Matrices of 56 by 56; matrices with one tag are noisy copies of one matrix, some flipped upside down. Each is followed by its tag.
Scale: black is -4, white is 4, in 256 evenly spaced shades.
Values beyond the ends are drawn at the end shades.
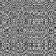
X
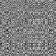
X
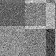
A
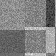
A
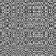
X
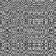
X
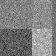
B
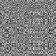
X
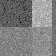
B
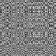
X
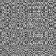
X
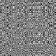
X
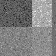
B
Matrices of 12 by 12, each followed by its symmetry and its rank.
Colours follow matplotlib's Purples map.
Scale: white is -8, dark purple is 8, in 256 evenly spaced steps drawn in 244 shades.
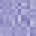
neither, rank two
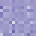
neither, rank two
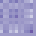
symmetric, rank one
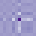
symmetric, rank one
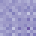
symmetric, rank two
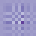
symmetric, rank one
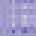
neither, rank two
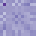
symmetric, rank two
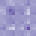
symmetric, rank two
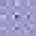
symmetric, rank two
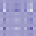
neither, rank one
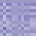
neither, rank two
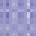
neither, rank one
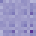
symmetric, rank two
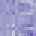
neither, rank two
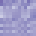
neither, rank two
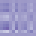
neither, rank one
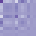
symmetric, rank one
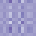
neither, rank one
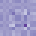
symmetric, rank two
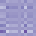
neither, rank one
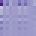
neither, rank one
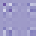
symmetric, rank one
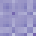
symmetric, rank two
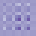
symmetric, rank one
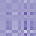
neither, rank one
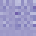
neither, rank two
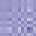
symmetric, rank one
